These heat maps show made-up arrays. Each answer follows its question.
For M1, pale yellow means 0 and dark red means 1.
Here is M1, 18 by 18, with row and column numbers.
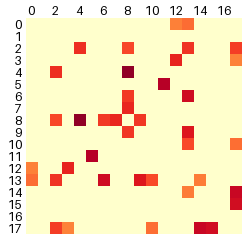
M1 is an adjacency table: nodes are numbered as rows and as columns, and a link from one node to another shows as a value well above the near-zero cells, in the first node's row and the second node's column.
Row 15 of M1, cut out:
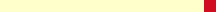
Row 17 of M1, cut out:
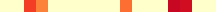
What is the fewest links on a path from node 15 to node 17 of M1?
1
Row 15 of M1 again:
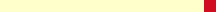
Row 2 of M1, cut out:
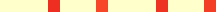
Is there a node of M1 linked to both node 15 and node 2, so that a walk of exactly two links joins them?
yes
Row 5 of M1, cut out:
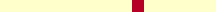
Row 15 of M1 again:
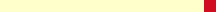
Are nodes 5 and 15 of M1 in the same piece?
no
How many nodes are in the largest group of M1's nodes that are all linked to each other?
3
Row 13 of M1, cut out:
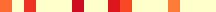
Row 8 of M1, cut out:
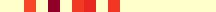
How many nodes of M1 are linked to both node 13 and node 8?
3
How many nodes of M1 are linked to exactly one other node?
4
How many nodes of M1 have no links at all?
2
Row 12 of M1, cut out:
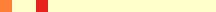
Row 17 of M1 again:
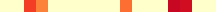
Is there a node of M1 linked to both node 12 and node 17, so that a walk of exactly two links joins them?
yes
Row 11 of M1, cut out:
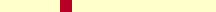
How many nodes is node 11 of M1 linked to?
1
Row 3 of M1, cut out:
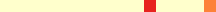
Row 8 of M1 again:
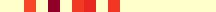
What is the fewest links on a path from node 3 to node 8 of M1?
3
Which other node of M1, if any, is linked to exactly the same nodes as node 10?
node 14
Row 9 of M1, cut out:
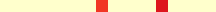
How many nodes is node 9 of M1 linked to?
2
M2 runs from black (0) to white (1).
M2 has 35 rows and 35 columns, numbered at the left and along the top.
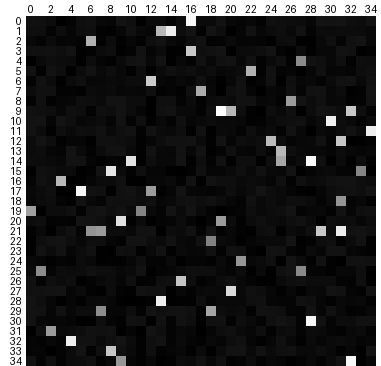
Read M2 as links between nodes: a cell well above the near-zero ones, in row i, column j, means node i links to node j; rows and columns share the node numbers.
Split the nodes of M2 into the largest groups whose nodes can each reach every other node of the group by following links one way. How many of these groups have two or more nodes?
5
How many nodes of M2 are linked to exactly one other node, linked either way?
1
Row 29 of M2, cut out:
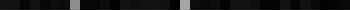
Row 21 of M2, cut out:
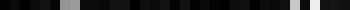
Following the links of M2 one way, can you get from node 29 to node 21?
yes
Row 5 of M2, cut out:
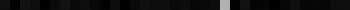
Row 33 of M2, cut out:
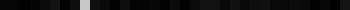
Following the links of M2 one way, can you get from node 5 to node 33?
no
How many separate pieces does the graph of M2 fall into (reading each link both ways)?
4
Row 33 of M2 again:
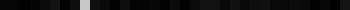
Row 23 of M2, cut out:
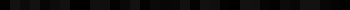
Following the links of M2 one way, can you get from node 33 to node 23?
no
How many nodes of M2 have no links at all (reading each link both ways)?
1
